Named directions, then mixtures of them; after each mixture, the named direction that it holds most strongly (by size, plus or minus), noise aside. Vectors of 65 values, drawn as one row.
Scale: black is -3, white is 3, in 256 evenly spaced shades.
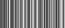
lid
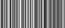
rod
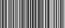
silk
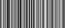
rod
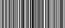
silk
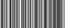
rod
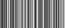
lid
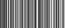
lid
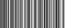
lid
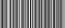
rod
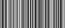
silk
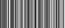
lid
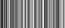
lid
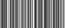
rod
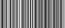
rod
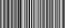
rod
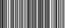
silk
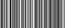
rod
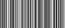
silk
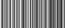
rod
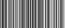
silk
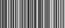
silk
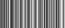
lid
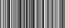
rod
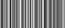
rod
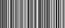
lid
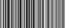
rod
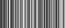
lid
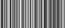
rod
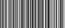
silk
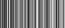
lid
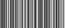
lid
